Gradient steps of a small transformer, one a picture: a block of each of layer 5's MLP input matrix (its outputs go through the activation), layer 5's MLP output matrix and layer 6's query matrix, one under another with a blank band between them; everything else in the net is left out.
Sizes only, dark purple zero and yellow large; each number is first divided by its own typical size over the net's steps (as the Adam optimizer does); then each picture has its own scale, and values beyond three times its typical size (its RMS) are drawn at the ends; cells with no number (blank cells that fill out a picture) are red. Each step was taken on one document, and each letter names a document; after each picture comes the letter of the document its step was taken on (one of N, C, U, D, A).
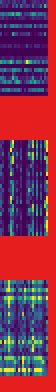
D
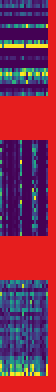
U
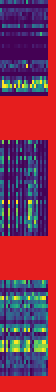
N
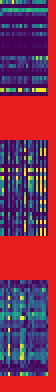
N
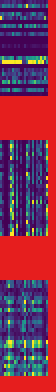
D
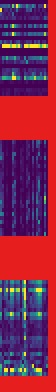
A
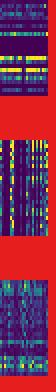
D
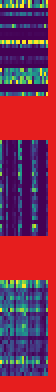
U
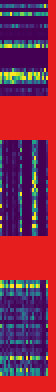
U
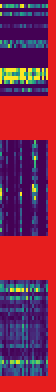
U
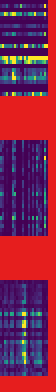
A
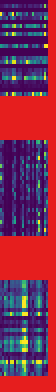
A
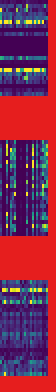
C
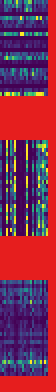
C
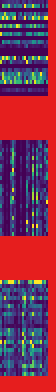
D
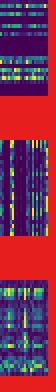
D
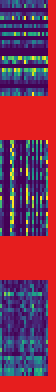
D
